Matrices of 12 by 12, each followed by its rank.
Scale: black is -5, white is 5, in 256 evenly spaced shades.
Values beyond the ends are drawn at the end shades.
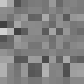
two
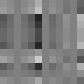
one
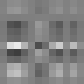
one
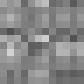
two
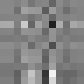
two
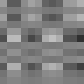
one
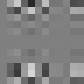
one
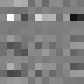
two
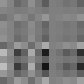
one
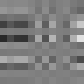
one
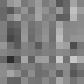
two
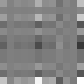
one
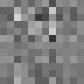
two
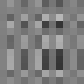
one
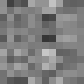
two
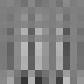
one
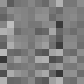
two
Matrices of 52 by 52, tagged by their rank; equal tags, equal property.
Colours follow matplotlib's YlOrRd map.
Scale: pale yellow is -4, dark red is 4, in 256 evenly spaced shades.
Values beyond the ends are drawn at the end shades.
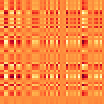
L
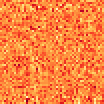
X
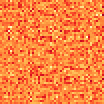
X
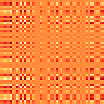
L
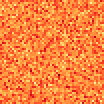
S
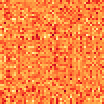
X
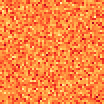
S
